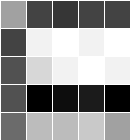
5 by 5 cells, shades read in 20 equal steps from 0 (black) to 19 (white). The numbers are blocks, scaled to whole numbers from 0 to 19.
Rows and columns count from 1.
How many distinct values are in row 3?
4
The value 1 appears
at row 4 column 3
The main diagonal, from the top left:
12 18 18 2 12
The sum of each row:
31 79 77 9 63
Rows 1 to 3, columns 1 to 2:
12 5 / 5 18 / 6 16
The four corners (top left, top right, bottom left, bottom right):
12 5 8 12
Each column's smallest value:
5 0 1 2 0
